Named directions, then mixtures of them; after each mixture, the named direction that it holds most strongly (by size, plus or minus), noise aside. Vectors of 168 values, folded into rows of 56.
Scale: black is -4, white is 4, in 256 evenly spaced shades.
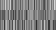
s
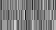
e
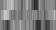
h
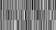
e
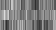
h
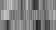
h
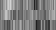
h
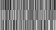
s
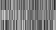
s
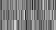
e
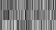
e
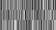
e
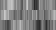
h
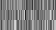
e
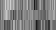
h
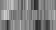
h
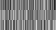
s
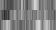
h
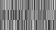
s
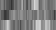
h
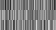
s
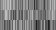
s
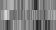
h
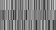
s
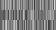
s
